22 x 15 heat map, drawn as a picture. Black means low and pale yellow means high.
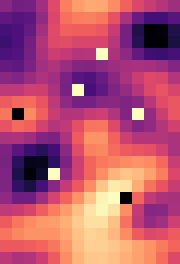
The ninth with the highest average is the bottom middle. The top right is the ninth with the lowest average. The texture is blotchy. Six lone cells stand out: four far higher and two far lower than their neighbours.
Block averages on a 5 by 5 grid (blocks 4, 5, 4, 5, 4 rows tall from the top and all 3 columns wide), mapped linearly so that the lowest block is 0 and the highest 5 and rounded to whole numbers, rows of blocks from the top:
1 3 4 2 0 / 2 2 2 2 2 / 2 2 3 3 2 / 1 2 4 4 3 / 3 4 5 4 3
